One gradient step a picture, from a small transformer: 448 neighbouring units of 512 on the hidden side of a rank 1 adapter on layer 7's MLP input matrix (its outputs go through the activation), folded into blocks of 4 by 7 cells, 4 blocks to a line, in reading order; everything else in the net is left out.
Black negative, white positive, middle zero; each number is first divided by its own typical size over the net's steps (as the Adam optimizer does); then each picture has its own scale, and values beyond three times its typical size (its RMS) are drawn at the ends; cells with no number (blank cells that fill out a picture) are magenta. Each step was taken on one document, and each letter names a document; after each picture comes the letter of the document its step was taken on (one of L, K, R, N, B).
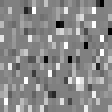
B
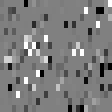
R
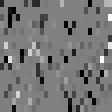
R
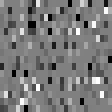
B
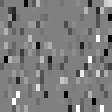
R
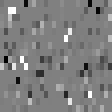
R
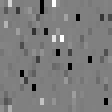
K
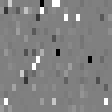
K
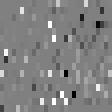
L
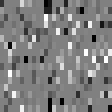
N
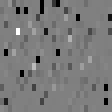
K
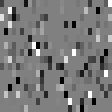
R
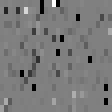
K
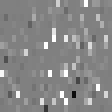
L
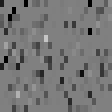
R
